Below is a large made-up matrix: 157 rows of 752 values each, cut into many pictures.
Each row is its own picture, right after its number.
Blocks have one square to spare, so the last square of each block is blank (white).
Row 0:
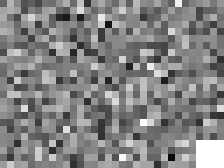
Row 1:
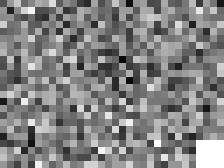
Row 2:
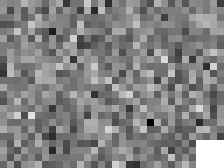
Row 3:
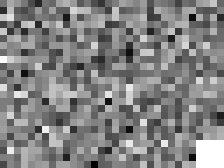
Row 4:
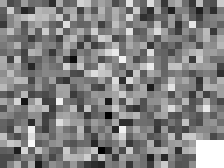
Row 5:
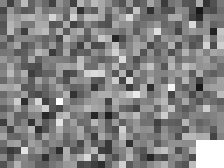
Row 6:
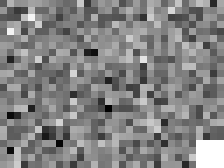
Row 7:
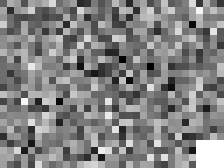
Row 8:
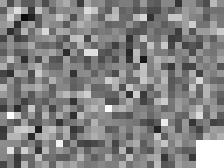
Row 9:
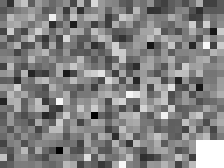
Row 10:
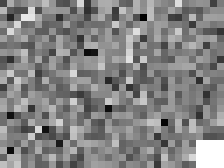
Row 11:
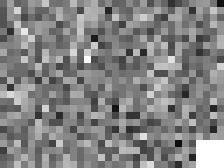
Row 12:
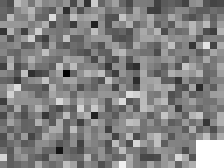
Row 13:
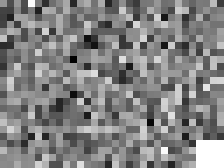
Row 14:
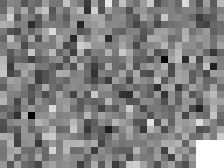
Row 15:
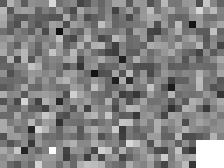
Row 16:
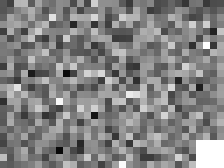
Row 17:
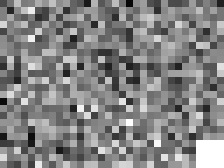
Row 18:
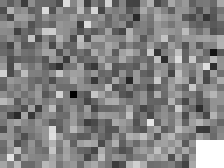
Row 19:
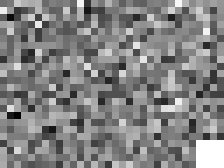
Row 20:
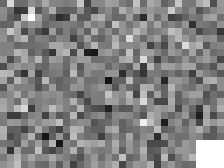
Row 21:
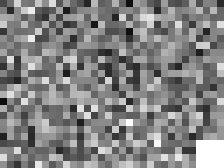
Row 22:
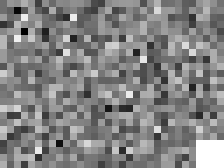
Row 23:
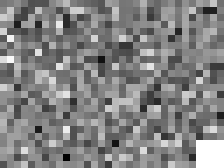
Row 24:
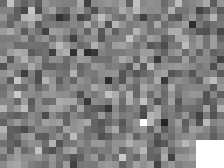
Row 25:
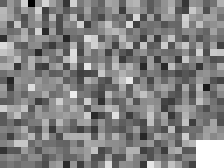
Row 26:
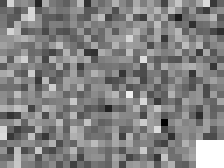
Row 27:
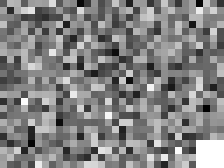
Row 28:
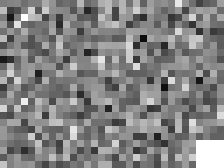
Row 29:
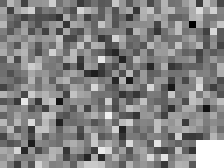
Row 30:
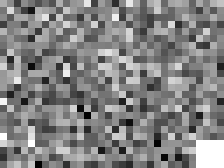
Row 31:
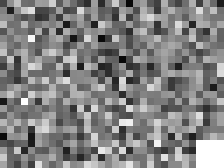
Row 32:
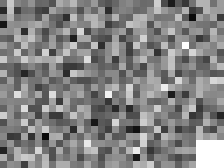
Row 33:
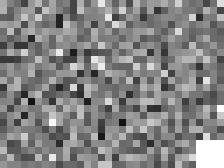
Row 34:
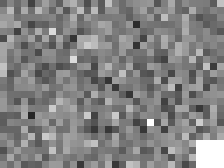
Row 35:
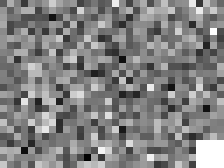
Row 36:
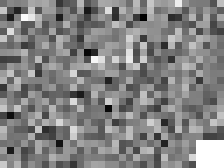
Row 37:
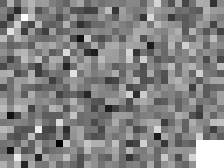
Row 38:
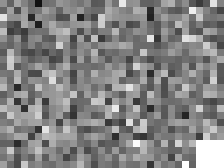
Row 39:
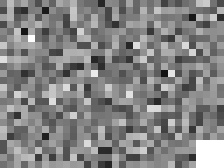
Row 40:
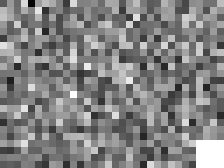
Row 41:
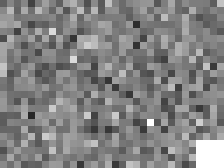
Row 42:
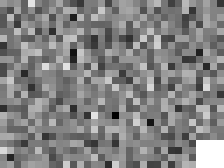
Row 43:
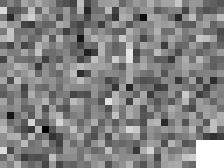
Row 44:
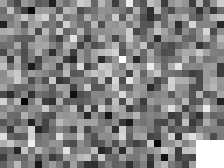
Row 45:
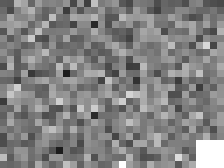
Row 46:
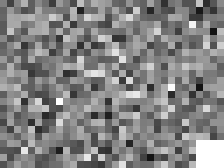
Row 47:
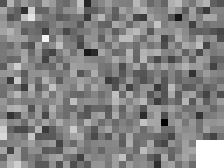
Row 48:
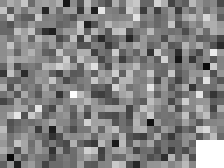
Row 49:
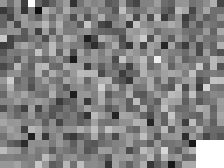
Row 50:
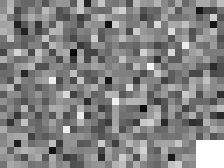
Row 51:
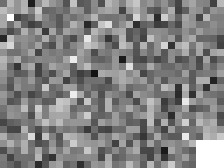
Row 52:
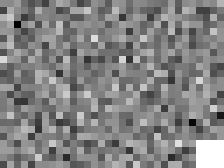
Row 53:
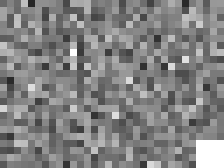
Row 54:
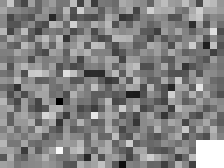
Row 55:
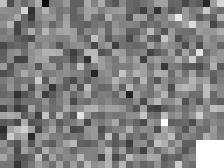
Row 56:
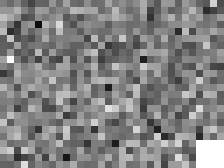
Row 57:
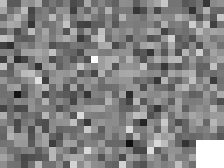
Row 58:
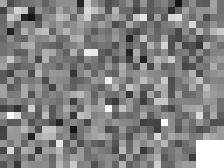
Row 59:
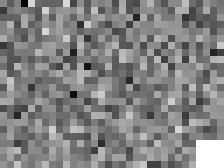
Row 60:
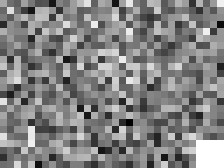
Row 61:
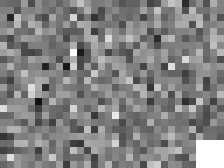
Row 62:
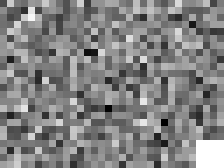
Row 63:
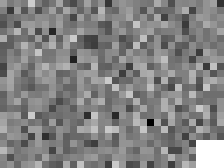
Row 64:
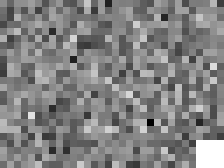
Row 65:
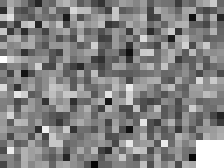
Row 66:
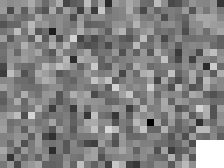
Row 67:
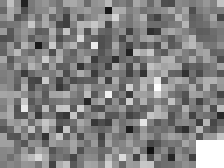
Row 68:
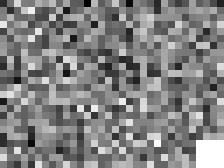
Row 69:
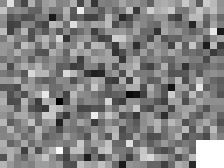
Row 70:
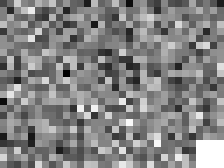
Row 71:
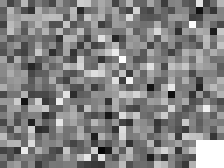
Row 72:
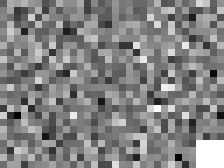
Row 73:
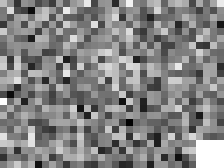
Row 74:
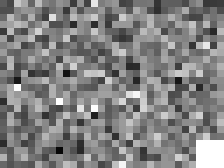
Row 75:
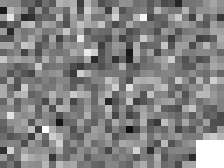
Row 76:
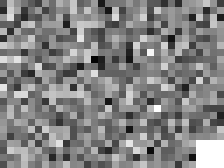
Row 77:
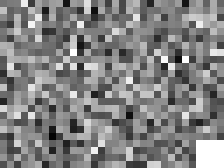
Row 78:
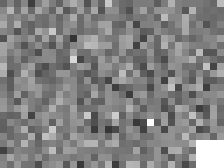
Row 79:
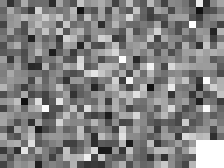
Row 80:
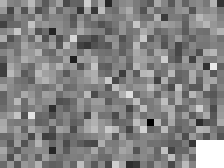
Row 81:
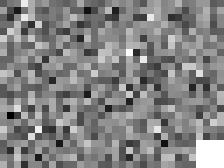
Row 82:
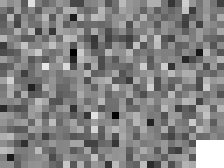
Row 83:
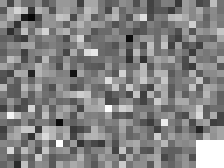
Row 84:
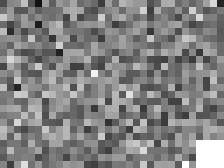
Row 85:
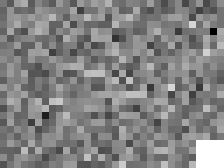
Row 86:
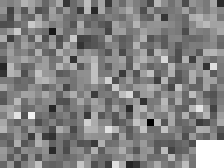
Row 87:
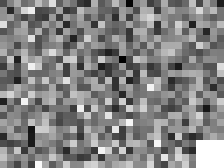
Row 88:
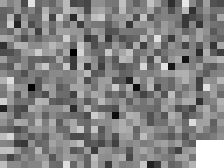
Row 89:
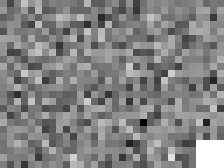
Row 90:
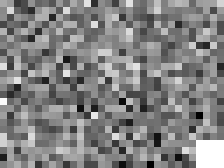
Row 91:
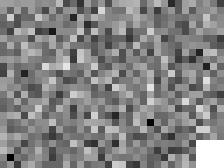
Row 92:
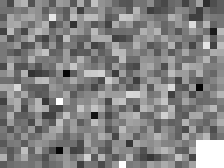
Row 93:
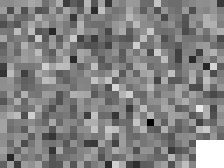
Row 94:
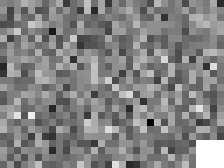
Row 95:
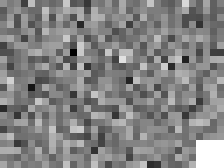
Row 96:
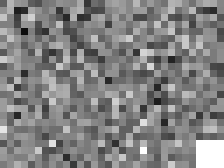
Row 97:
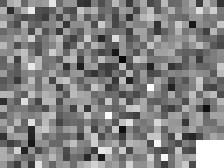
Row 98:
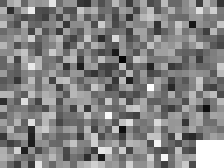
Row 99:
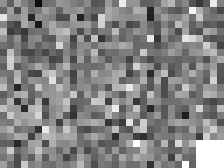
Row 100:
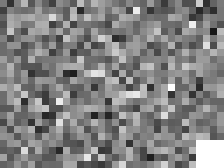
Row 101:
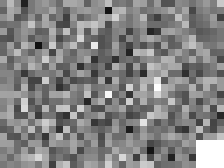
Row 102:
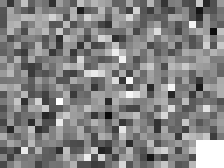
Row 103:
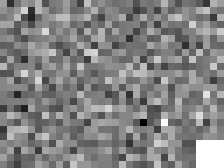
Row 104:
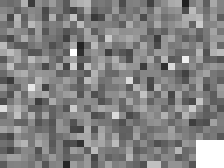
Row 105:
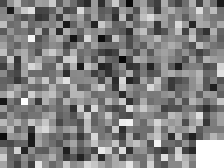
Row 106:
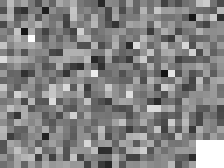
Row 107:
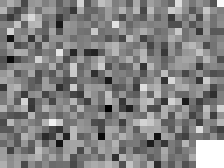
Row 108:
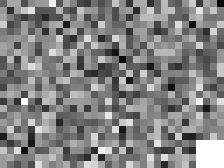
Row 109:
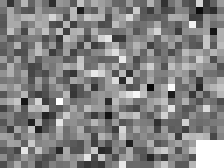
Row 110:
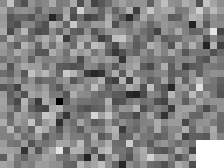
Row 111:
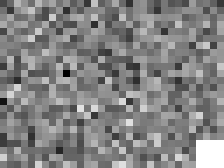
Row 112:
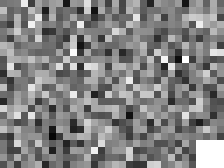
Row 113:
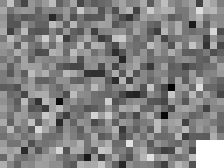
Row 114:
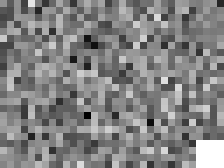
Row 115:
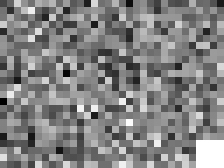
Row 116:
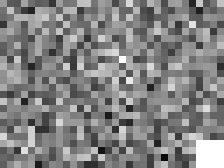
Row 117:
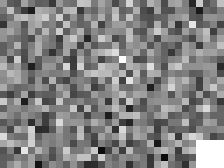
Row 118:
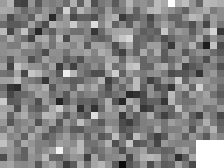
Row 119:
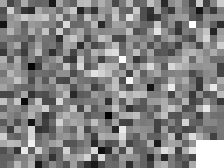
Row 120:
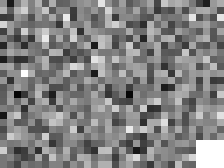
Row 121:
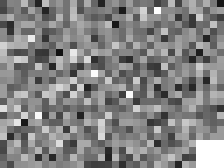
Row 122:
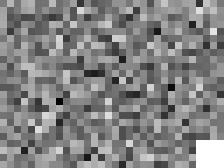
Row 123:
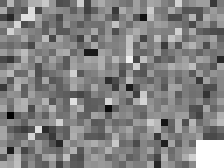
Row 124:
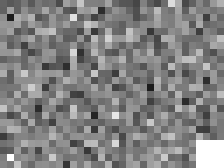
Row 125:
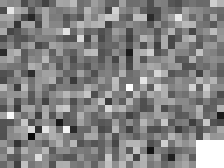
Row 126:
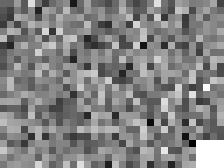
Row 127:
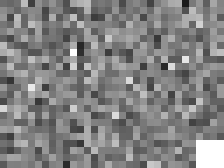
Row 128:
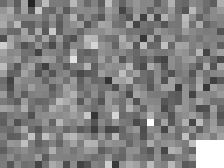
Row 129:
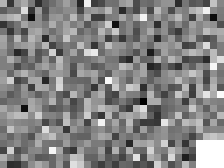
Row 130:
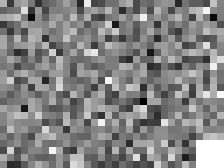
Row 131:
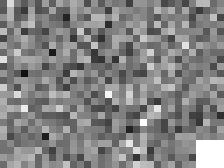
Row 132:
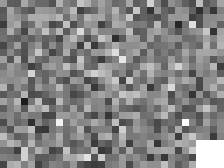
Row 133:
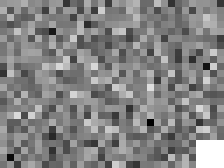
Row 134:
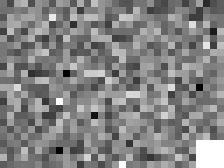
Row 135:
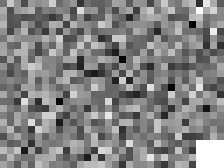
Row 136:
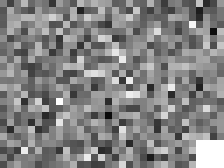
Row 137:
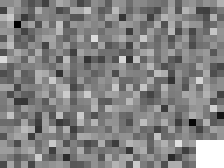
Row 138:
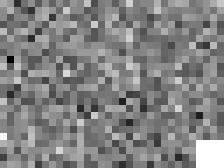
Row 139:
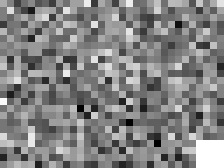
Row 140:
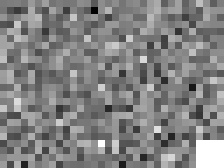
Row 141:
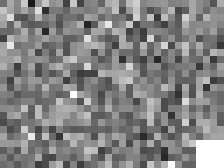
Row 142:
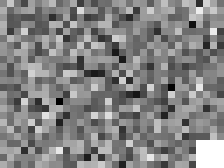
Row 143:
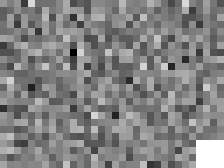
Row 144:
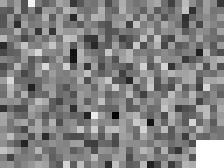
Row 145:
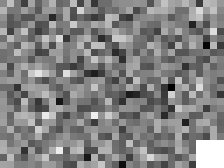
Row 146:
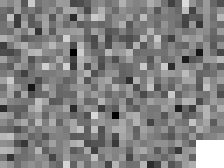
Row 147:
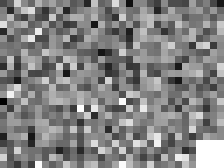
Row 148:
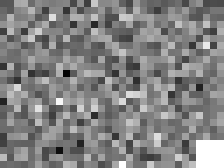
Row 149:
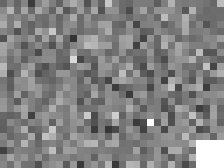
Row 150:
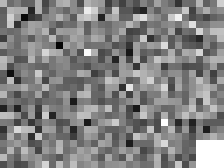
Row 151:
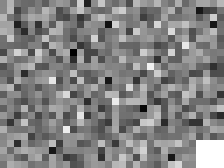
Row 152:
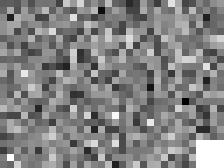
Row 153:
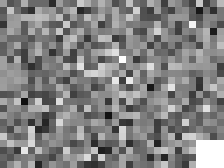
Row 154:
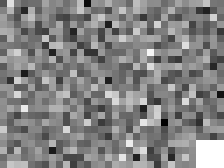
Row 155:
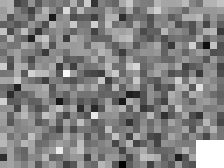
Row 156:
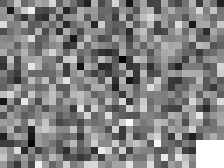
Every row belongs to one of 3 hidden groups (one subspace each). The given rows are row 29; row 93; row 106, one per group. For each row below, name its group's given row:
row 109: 29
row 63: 93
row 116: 29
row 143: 93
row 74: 29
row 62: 106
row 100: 29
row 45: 29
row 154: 106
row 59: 93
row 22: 106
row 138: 29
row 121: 106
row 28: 106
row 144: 93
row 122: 29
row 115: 29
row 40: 93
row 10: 106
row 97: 29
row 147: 29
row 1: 29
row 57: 106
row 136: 29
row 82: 93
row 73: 29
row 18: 93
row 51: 93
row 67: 106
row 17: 29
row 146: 93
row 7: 29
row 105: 29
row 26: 106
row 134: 29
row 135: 29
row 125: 106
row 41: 93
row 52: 106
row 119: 29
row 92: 29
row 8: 106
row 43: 106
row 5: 29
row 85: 29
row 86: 93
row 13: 93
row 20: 106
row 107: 106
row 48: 93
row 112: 93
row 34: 93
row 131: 106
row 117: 29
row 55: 106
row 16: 29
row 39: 106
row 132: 29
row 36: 106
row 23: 106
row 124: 93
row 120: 106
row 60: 29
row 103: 106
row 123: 106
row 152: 93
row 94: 93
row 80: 93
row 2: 93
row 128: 93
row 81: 106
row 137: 106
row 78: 93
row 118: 29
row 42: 93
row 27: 29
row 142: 29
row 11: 106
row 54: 29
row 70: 29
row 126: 93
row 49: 93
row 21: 29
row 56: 106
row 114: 93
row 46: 29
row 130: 106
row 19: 106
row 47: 106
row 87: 29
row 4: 29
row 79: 29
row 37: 106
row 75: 106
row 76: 106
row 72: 106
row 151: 106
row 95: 93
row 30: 29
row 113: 29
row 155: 29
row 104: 93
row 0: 106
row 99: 106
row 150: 106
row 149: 93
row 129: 106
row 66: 93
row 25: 93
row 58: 106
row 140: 106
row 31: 29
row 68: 29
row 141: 93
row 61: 93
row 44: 29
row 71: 29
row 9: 29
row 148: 29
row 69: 29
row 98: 29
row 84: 106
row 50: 106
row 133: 93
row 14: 93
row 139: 29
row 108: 29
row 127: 93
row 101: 106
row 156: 29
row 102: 29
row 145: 29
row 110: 29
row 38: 106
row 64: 93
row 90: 29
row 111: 29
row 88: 93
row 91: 93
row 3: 106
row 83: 106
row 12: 29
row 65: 106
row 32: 106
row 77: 93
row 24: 106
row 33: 106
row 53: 93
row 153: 29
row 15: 29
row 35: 29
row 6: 106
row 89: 106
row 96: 106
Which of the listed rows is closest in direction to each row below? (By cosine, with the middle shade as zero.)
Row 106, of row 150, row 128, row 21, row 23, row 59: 23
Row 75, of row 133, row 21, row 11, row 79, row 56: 11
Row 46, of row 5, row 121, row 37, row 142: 5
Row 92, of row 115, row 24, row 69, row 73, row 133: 115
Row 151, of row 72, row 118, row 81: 72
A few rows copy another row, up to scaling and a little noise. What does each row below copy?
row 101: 67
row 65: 3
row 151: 50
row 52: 137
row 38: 99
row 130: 129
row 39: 106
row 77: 112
